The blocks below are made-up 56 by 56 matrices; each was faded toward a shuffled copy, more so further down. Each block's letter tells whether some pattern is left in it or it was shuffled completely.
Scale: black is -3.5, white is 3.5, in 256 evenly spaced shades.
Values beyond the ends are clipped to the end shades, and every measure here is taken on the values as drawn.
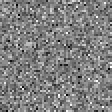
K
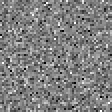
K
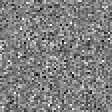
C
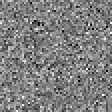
C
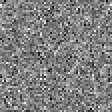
C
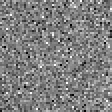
K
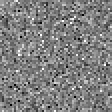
K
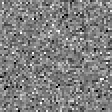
K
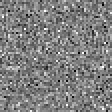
C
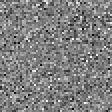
C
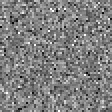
K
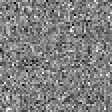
C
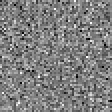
K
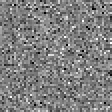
C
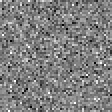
C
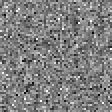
C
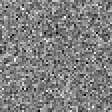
K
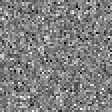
K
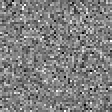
C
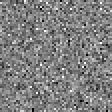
K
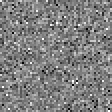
K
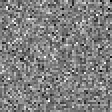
C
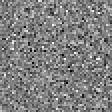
K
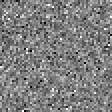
K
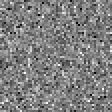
C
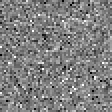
K
